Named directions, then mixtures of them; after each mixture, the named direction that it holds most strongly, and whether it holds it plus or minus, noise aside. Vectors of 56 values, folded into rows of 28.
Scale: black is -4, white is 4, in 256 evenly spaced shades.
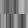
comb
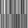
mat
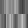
comb, minus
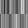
mat, minus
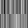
mat, minus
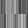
comb, minus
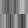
comb, plus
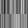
mat, minus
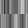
comb, plus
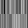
mat, minus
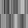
comb, plus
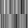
mat, plus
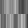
comb, minus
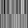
mat, minus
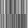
mat, plus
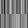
mat, minus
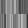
comb, minus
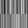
mat, minus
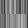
mat, minus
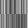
mat, plus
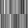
mat, plus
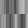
comb, plus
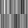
mat, plus
